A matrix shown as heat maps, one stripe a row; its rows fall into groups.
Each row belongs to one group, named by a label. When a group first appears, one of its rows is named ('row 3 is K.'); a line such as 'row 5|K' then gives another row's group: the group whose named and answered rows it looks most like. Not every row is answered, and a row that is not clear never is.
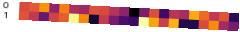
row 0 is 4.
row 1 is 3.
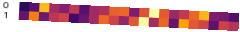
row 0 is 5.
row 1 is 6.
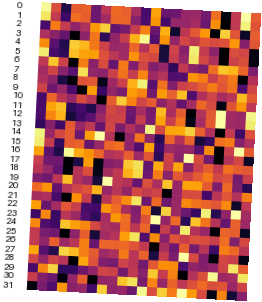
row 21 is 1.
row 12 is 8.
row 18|1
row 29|8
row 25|1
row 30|1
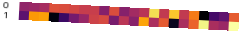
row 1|8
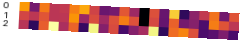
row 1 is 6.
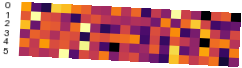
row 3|6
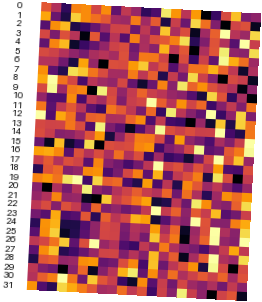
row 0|3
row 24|8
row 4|8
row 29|1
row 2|8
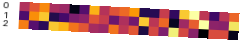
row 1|8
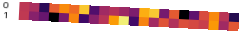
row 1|1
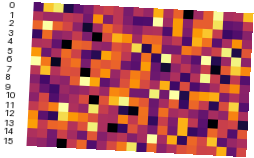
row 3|6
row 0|8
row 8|3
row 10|6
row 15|1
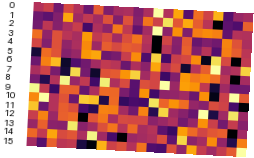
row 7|1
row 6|8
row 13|1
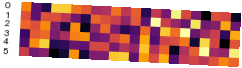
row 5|1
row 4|8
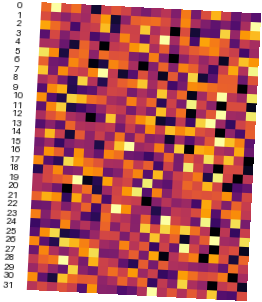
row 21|4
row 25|8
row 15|6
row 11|8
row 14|4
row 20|1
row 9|8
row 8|1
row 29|1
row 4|1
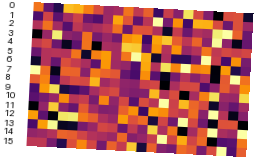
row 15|1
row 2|4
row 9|8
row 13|8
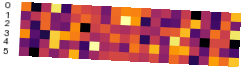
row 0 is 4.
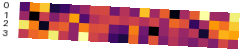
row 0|8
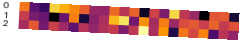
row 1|1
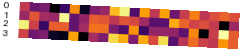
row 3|1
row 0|1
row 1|1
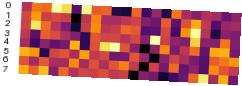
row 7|4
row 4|6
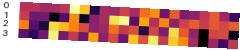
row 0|3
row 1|1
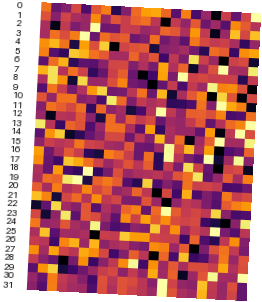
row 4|4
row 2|3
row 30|5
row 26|3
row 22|5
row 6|8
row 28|1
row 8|4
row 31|5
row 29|8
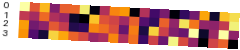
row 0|4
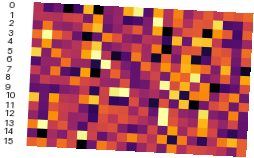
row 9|6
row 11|5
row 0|1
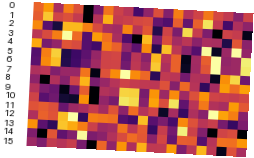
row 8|3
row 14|3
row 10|1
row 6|8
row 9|1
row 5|8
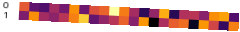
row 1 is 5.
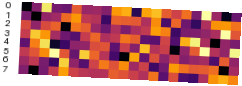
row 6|1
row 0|5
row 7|3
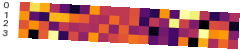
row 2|4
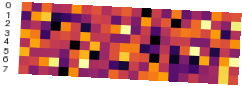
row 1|8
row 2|1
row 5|4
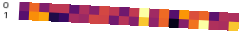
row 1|8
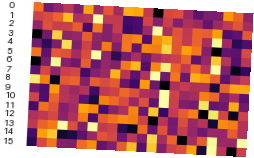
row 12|6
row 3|5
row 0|6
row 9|5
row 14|8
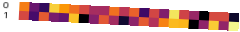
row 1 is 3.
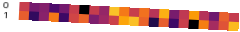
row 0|1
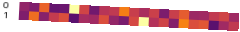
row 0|3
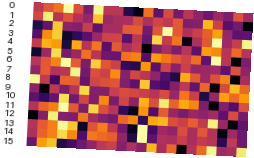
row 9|3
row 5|5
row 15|8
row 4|4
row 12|5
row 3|8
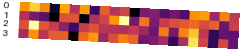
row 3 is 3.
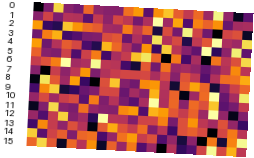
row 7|3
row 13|6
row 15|4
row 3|8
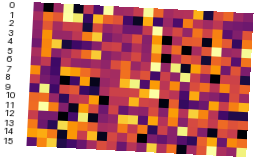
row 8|1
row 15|8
